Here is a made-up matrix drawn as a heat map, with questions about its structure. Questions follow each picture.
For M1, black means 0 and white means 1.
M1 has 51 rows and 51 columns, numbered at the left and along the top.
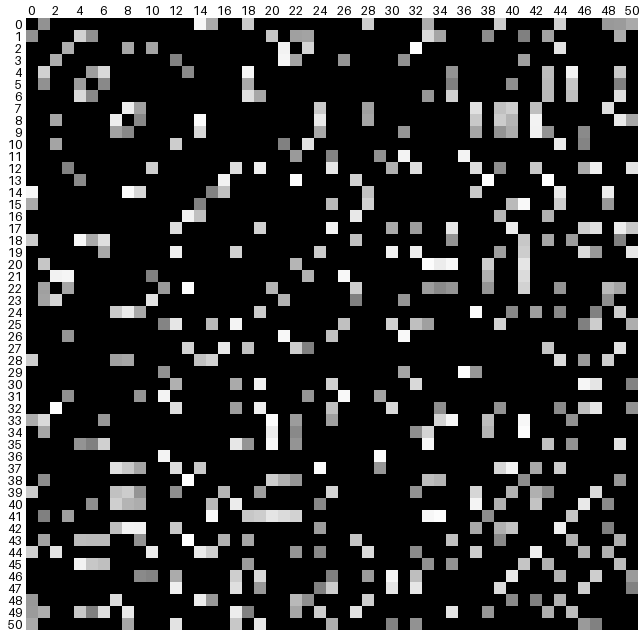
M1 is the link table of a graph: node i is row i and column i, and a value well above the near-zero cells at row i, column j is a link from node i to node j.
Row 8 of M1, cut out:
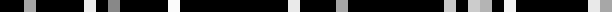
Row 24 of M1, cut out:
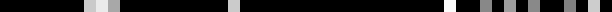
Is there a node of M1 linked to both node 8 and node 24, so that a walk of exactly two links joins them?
yes
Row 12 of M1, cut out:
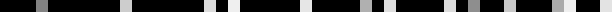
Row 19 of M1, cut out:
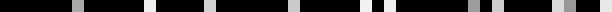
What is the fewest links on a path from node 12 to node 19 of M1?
1
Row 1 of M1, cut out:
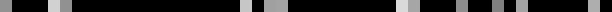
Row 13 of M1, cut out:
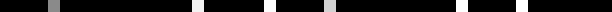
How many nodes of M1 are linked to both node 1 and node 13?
4
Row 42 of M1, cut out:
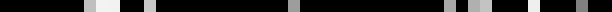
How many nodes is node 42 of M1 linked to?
10
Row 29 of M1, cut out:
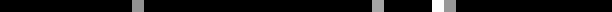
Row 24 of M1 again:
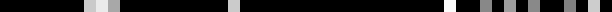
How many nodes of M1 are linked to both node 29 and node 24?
1
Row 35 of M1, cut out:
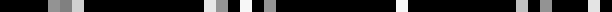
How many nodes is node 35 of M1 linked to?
11
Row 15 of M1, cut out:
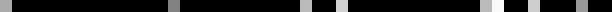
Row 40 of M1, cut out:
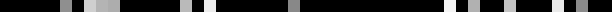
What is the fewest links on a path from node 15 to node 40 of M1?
1
